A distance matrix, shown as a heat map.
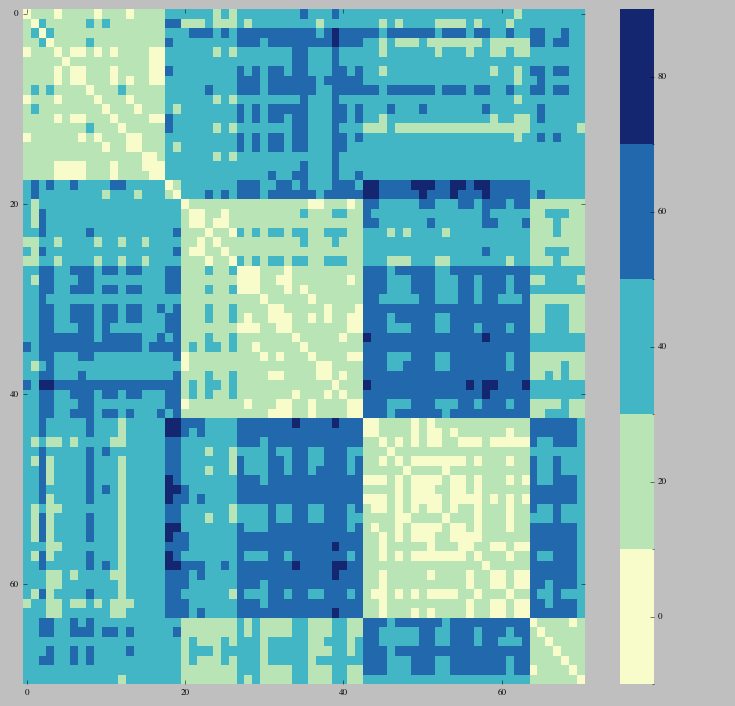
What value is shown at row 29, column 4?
40
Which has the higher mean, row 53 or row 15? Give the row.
53
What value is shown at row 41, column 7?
60
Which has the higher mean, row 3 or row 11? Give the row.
3
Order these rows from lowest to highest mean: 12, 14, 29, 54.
12, 14, 54, 29
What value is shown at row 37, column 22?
20
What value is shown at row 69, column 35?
40
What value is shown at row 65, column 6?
60
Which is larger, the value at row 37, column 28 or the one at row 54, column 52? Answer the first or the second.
the first
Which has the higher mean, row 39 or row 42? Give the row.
39
